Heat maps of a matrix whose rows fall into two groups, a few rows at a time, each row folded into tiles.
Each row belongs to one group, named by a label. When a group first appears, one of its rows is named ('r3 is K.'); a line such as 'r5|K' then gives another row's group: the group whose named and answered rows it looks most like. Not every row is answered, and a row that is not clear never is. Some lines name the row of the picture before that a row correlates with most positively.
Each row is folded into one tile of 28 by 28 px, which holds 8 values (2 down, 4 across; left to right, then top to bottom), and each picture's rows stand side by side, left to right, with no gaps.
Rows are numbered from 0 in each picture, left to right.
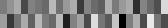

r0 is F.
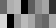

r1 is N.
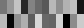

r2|F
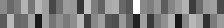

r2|N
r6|F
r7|F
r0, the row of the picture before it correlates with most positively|1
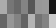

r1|N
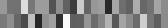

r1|F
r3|N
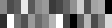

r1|N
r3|N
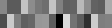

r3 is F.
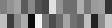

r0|F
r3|F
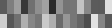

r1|N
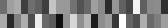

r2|N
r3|F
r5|N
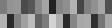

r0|F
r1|N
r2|F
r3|F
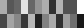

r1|F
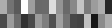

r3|F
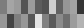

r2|N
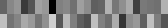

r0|N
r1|N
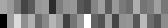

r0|N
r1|N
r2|F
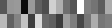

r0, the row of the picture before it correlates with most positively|1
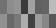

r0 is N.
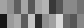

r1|F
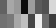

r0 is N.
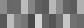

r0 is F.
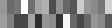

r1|F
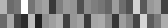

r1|F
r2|F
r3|N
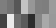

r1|N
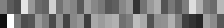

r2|F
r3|N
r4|N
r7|N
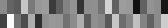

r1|F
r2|N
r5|N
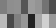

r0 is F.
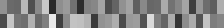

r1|N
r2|N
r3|F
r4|F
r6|F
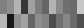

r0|F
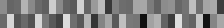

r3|F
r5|N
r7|F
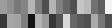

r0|N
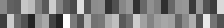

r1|N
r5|N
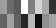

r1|F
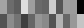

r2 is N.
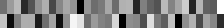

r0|F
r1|F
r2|N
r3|N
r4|F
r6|F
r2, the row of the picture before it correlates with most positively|2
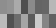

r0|F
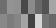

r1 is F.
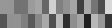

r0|N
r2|F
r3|N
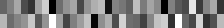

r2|F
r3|F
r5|N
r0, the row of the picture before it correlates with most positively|2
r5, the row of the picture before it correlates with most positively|0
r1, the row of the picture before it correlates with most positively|2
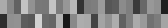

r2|F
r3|F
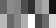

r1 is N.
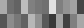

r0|N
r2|F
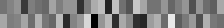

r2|F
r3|F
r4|N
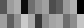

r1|F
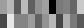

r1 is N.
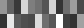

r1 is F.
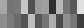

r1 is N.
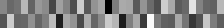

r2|N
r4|F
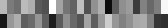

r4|N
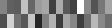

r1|F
